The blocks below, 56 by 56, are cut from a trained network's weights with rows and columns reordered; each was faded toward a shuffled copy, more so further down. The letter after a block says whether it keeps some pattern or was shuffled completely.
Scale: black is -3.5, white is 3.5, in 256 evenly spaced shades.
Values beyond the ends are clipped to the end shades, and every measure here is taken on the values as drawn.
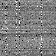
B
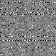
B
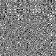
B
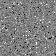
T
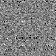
B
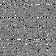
B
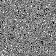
T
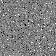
T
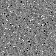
T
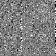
B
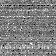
B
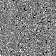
T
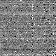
B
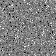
T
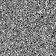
T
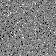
T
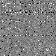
B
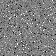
T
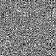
B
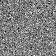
T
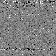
B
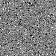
T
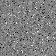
T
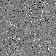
T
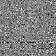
B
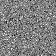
T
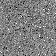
T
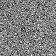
T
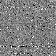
B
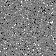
T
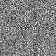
B
